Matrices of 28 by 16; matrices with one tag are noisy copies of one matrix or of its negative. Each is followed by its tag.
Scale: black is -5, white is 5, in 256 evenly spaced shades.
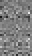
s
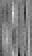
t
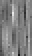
t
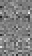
s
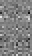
s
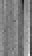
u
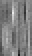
t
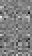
s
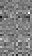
s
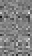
s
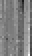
u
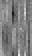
t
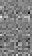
s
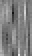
t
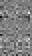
s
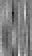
t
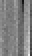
u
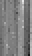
u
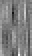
t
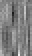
t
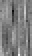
t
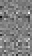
s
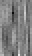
t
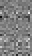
s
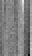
u
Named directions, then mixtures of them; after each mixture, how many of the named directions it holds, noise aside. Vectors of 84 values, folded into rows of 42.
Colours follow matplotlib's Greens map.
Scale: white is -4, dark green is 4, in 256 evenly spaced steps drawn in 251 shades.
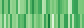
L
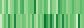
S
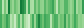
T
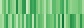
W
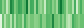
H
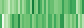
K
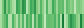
one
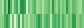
two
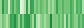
one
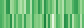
three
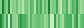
three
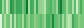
one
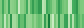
one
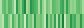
one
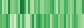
one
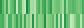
one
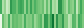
two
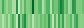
three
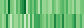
two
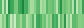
two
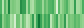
one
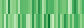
two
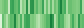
three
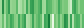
one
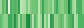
two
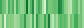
two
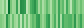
three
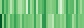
one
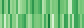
one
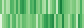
three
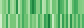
three
